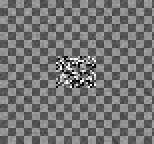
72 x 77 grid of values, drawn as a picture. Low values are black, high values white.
A checkerboard runs through the table. The centre is the roughest part. In the centre lies a patch that is rougher than the rest.
